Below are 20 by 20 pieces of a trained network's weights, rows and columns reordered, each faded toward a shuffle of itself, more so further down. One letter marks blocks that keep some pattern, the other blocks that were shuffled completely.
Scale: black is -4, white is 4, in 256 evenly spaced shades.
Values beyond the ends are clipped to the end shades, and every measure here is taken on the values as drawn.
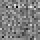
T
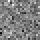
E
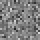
E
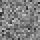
E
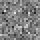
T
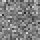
E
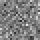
E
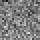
E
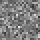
T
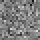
E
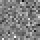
E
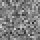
E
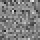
T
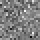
E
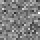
E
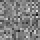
T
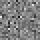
T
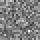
E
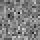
E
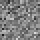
T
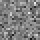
E
